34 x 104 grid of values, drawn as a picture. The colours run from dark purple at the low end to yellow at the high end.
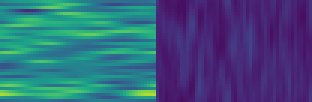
It is made of 1 by 2 panels. Panel 1,1: middling, streaked across, strong in contrast. Panel 1,2: very low, streaked downward, faint in contrast.
